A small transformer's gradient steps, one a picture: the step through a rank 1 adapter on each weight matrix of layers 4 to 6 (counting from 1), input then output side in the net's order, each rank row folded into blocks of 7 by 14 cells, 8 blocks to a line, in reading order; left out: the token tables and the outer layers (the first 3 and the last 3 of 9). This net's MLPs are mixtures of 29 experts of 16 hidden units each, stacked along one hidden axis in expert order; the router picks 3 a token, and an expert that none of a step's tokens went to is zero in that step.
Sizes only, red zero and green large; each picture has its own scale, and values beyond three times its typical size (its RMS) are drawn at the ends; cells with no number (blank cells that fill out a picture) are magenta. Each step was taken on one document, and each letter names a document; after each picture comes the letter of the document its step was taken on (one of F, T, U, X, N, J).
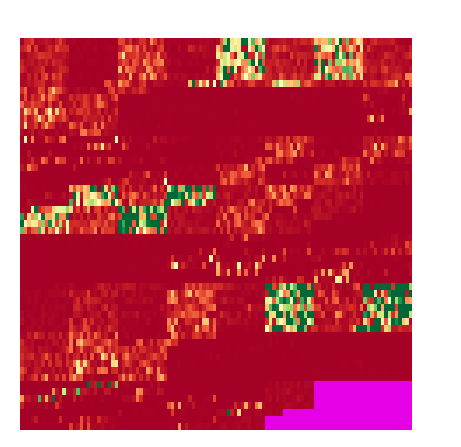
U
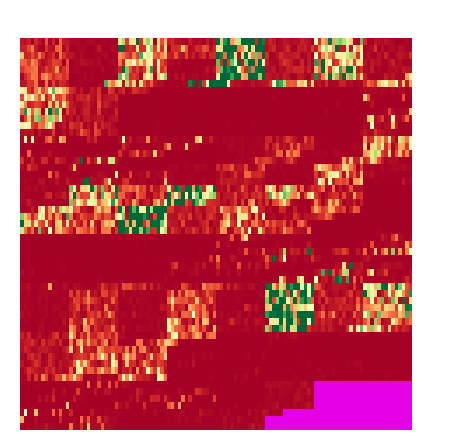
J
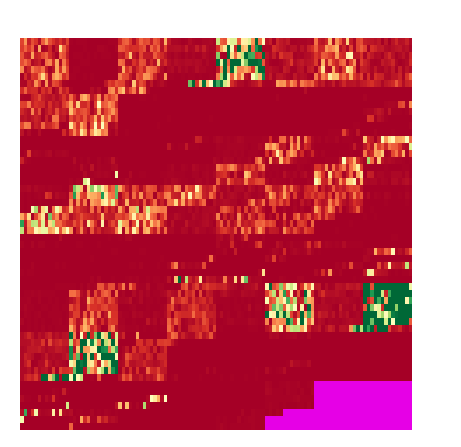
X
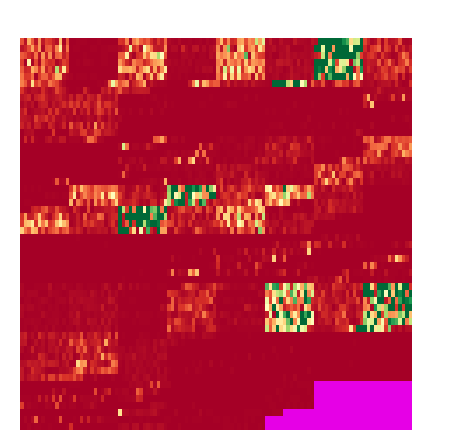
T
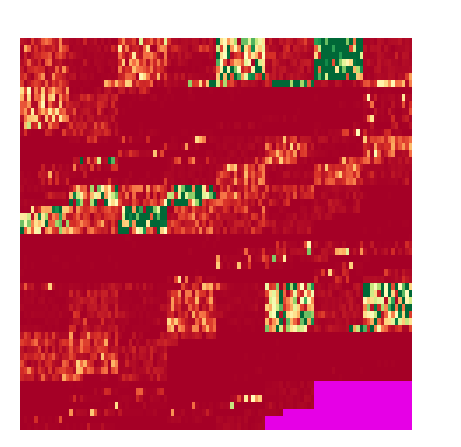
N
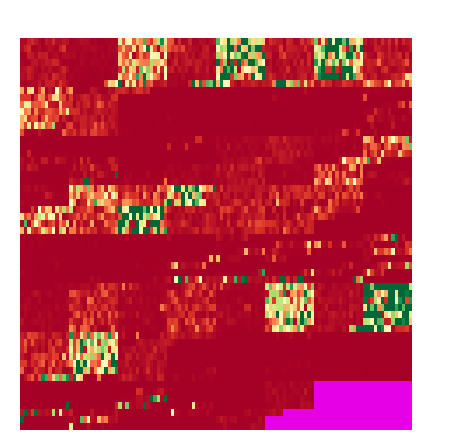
X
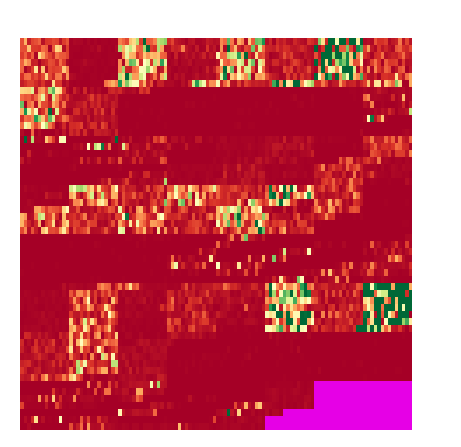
U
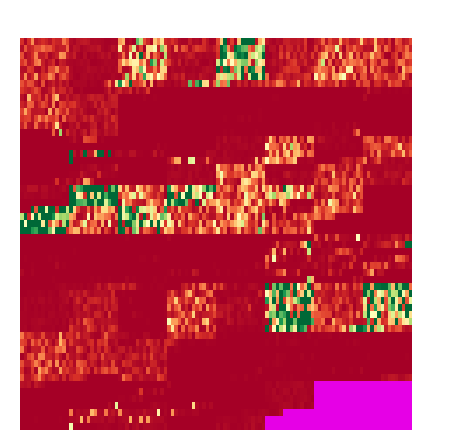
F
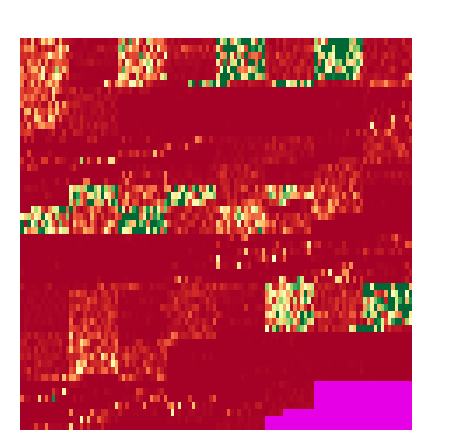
J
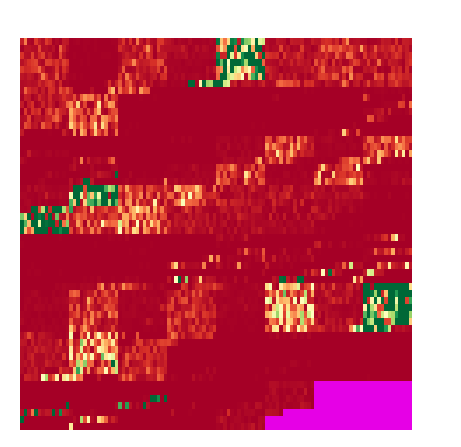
X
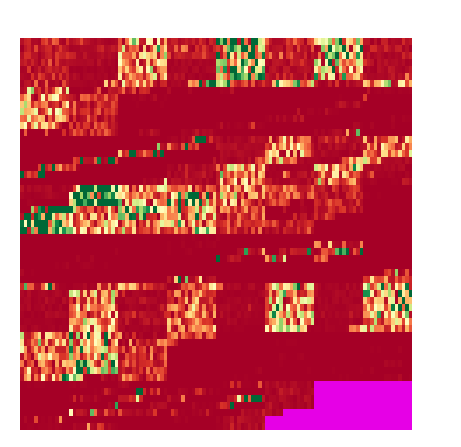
N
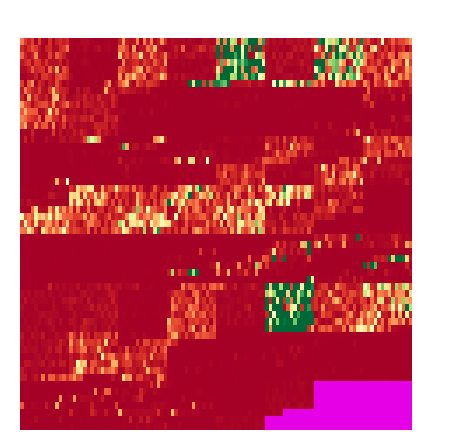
T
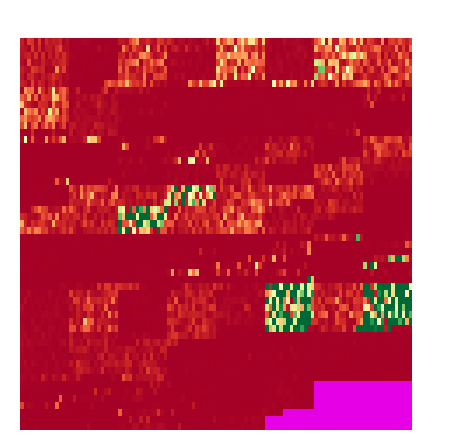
T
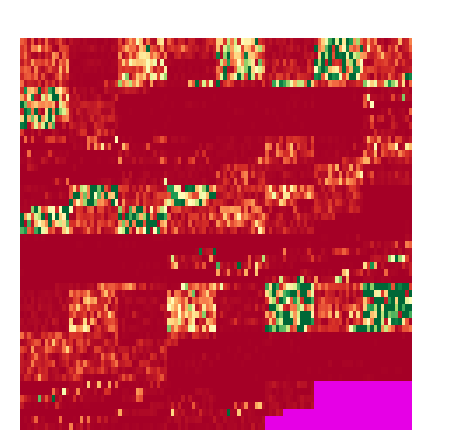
U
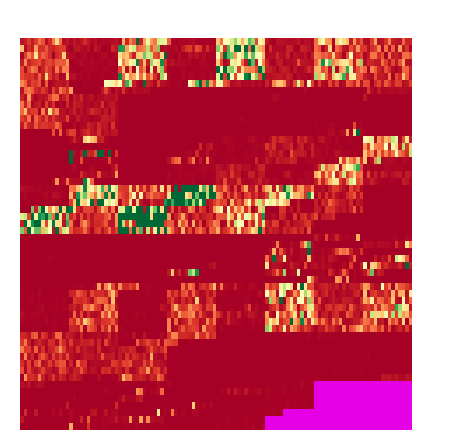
F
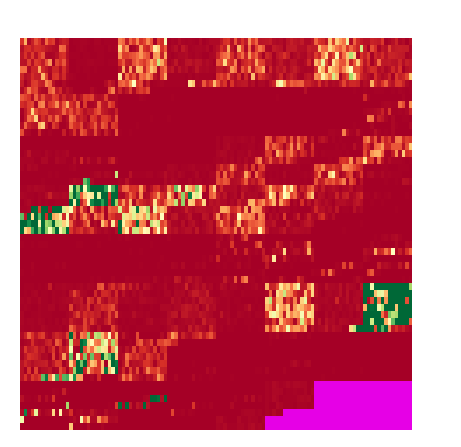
X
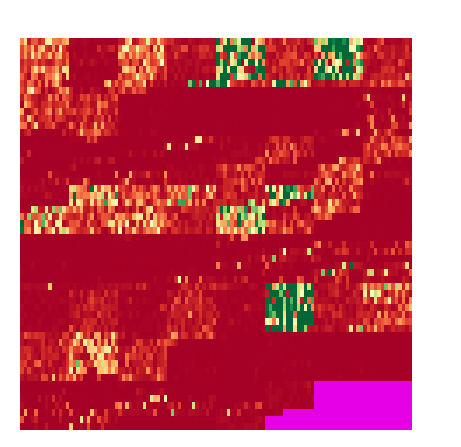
J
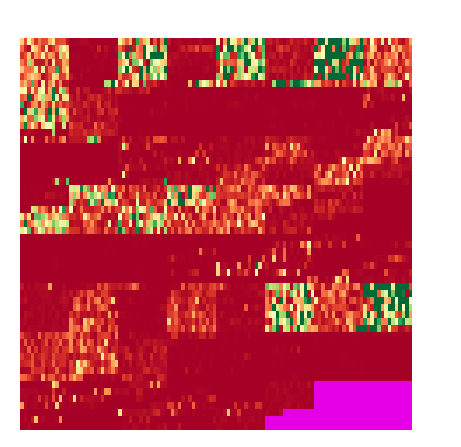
T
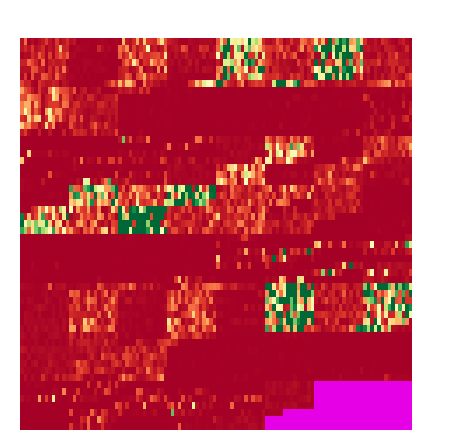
J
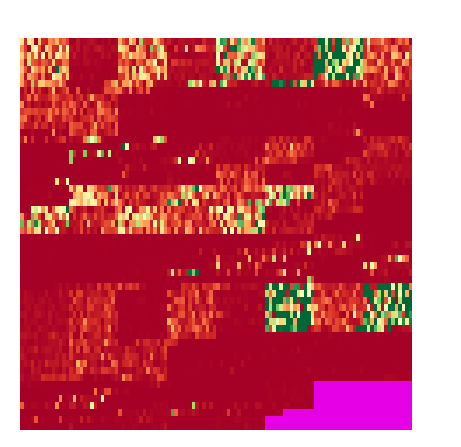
T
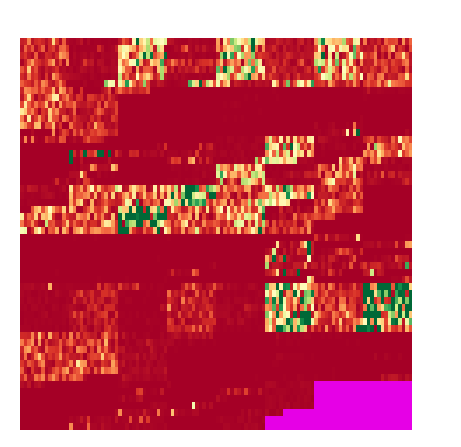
F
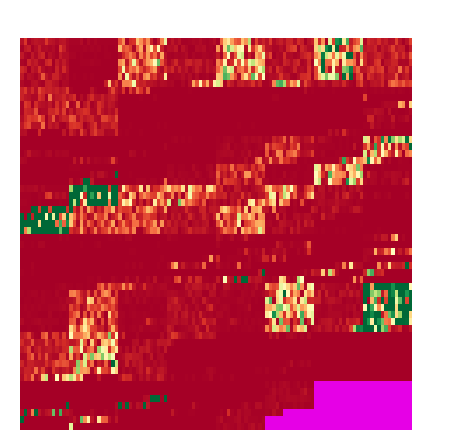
X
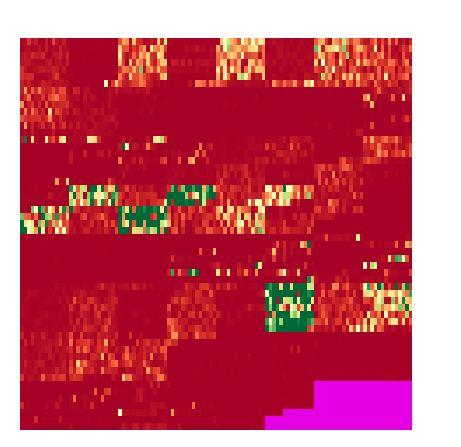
T
